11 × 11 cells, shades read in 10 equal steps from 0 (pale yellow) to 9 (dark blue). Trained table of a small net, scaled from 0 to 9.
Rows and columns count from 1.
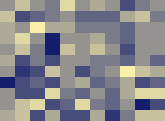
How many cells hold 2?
12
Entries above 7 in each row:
0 0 0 1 1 0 1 1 0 1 1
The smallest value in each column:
2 1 0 1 1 1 2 4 0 1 1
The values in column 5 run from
1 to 7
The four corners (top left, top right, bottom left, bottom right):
4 4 3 2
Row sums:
43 52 42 47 47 56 46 63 45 52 49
